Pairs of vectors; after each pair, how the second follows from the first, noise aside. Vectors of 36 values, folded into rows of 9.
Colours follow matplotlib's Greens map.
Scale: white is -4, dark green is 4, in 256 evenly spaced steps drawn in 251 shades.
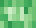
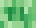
negated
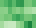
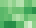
negated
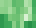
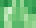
reversed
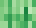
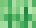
copied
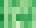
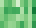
reversed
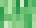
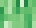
copied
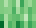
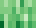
copied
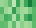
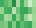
negated
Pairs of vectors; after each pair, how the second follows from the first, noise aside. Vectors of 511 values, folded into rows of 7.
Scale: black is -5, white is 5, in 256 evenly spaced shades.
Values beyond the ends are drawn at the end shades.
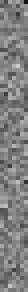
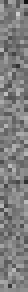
sign-scrambled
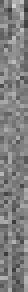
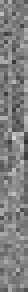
wrapped around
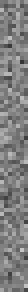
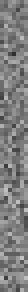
shuffled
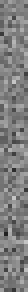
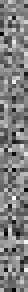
scaled up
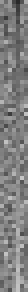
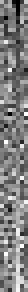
scaled up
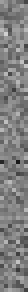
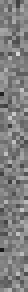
shuffled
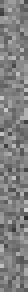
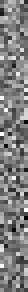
scaled up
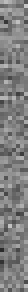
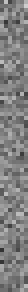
sign-scrambled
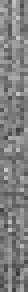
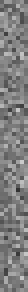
shuffled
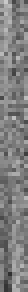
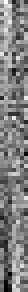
scaled up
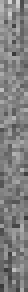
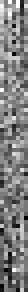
scaled up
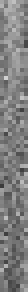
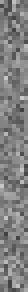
sign-scrambled
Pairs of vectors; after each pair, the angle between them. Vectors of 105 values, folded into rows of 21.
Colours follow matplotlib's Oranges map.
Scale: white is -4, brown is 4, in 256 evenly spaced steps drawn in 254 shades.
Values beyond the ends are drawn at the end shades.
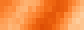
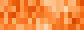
partly opposed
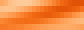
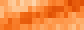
nearly parallel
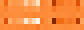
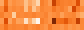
nearly parallel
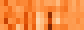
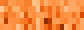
partly aligned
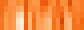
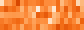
orthogonal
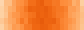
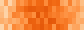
nearly parallel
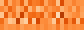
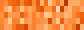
orthogonal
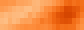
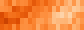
nearly opposite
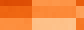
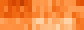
nearly parallel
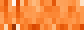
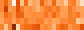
nearly parallel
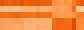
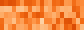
partly aligned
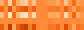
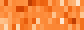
orthogonal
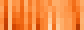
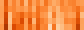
nearly parallel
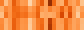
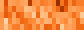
orthogonal
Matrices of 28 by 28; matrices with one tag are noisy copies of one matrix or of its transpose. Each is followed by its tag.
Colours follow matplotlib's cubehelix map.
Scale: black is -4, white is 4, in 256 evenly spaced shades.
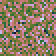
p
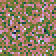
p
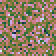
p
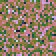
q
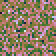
q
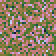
p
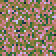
q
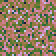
q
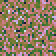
q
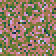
p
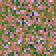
p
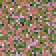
q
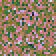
p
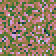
p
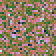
p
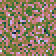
p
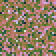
q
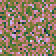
p
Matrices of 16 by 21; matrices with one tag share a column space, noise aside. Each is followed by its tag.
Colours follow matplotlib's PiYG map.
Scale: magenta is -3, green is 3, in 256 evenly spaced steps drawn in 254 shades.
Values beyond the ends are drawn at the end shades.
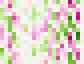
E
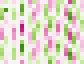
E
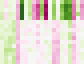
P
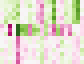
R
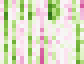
P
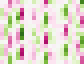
E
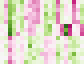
R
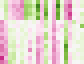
P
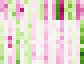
P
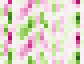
E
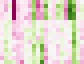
P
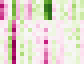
P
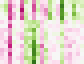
P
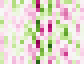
E
